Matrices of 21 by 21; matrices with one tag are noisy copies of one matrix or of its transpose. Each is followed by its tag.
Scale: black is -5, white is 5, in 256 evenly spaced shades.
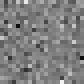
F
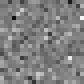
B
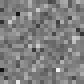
B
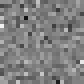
F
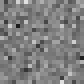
F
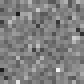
B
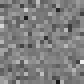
F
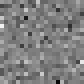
F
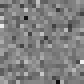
F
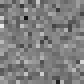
F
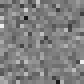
F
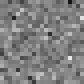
B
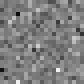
B
